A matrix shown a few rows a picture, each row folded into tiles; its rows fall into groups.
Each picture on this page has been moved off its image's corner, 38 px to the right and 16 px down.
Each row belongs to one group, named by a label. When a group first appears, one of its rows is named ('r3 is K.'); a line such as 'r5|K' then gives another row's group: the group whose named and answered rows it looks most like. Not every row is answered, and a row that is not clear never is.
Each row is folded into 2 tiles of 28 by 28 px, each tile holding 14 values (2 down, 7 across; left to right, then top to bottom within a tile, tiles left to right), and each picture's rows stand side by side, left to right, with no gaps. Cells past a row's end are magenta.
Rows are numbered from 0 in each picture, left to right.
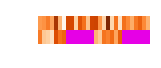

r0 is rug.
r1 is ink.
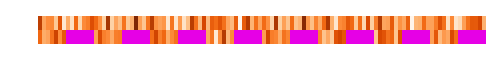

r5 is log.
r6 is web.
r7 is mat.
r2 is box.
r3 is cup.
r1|box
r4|box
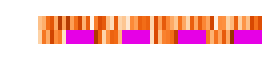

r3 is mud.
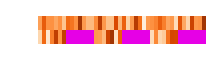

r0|cup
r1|cup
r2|rug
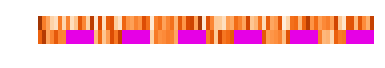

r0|box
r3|box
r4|mud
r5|rug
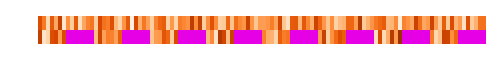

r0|ink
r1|web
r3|cup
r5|box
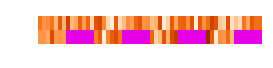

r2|log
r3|mat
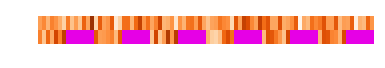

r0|mud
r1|mud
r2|cup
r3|rug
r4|web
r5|web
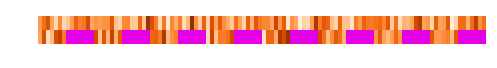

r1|mud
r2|box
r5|mat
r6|mat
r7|mud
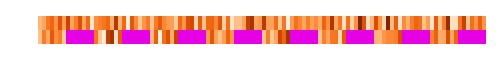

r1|cup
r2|cup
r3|mat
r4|ink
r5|cup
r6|ink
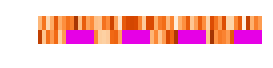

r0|mud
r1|rug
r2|ink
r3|web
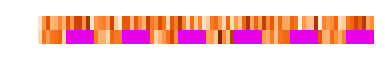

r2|log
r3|cup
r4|rug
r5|mud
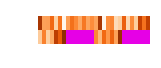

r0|ink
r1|mud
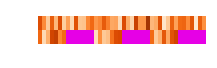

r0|ink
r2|log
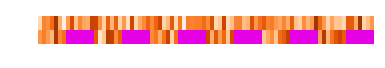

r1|ink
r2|cup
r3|mud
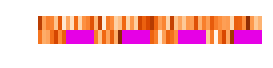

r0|ink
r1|mud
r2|mat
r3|cup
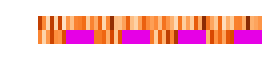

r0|ink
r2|mud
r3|box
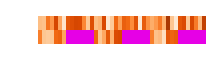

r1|log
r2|rug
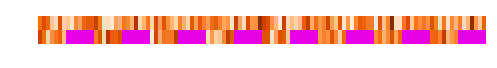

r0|mat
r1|box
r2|web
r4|mat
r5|cup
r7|box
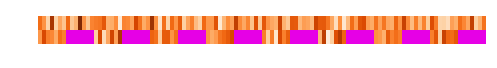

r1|cup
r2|box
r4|rug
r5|mat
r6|log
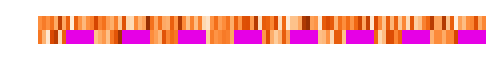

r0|cup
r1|rug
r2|log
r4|mat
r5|log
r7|ink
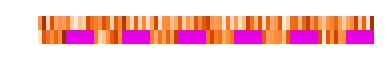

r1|log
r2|mud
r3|box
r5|mud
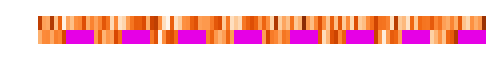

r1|mat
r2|mat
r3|mat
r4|box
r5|ink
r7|rug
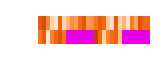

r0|mat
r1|mat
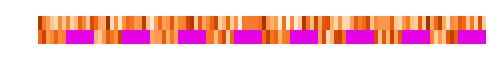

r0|box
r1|ink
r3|cup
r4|box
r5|mat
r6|mud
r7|log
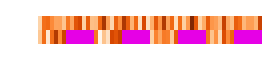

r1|log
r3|rug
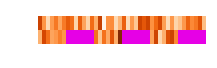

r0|box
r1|mud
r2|mat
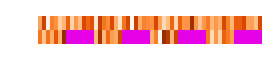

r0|mud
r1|web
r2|cup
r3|rug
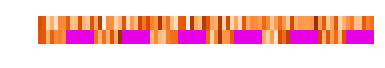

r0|box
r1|mud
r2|rug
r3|ink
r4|rug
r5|mud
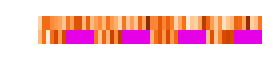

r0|cup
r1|mud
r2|web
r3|box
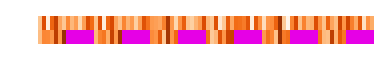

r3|log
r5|log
